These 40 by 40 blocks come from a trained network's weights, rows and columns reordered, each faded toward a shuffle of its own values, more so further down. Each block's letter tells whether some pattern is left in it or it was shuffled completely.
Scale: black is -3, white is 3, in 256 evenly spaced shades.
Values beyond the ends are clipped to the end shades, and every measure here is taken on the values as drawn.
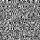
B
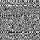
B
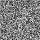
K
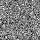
K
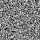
K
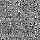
B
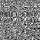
B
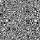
B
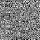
B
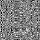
B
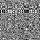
B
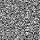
B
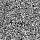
K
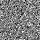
K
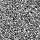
K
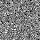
K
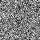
K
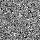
K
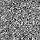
B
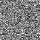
B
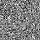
B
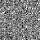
B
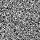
K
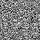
B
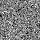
K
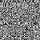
B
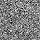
B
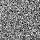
K
